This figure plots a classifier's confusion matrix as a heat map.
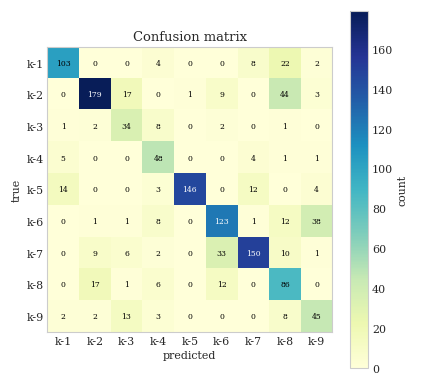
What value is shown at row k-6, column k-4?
8
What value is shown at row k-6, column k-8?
12
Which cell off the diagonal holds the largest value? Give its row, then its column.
k-2, k-8
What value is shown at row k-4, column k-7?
4
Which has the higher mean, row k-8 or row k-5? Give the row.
k-5
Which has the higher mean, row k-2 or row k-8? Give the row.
k-2
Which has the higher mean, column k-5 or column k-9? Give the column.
k-5
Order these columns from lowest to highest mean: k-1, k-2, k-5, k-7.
k-1, k-5, k-7, k-2
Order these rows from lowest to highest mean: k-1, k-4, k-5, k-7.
k-4, k-1, k-5, k-7
